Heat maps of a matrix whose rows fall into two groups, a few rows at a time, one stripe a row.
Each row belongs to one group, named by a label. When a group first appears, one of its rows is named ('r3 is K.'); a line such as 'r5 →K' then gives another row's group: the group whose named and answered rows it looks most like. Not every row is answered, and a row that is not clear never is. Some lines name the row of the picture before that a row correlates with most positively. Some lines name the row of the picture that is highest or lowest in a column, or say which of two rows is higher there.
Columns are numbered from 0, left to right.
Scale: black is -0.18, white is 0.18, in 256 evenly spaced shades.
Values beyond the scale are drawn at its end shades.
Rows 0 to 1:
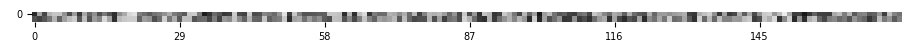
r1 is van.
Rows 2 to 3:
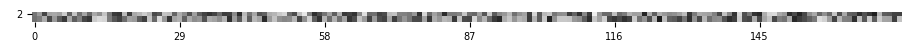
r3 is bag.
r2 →van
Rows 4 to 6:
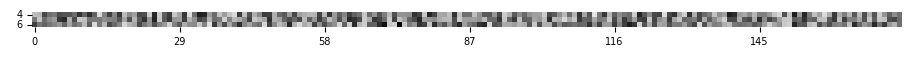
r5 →bag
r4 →bag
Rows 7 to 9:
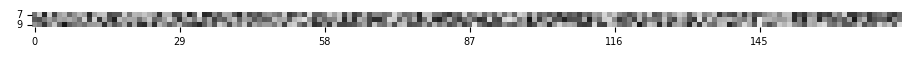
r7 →van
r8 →van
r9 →bag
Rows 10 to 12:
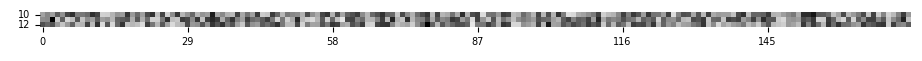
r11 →van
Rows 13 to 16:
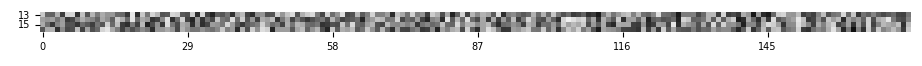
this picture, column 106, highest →14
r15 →bag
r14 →bag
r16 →bag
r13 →van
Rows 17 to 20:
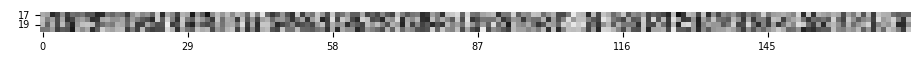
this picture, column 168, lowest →20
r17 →bag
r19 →bag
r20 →bag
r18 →bag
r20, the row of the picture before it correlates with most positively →16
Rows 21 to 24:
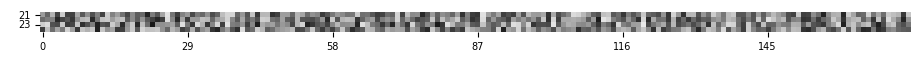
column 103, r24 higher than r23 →Yes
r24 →van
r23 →bag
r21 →bag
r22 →bag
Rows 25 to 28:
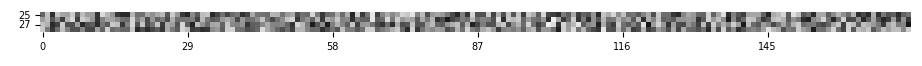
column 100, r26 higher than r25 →No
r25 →van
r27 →bag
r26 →van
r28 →bag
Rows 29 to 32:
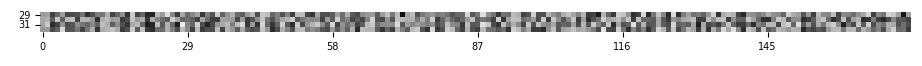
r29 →bag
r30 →van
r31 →bag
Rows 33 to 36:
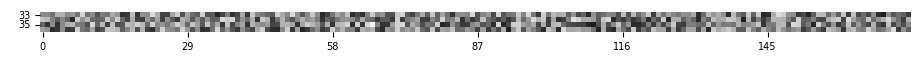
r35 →van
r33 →van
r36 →bag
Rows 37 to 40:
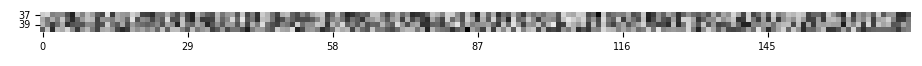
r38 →bag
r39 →bag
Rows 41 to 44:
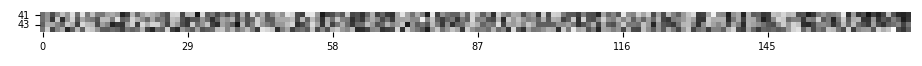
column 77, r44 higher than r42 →No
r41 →van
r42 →van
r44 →bag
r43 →van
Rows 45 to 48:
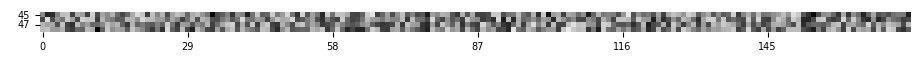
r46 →van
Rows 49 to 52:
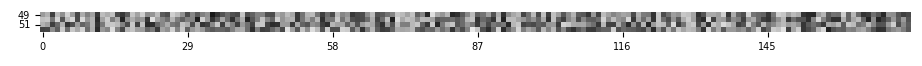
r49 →van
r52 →van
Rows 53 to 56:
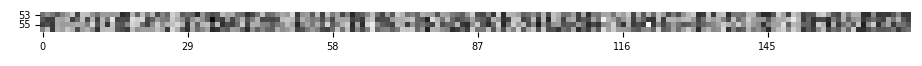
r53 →van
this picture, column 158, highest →55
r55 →van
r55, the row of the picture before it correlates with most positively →52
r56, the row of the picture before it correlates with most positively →49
